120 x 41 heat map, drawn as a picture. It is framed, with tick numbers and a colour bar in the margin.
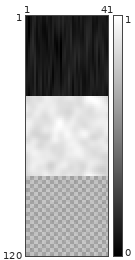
The table splits into 3 rows of 1 panel. Panel 1,1: very low, streaked downward, faint in contrast. Panel 2,1: very high, blotchy, faint in contrast. Panel 3,1: high, checkered.
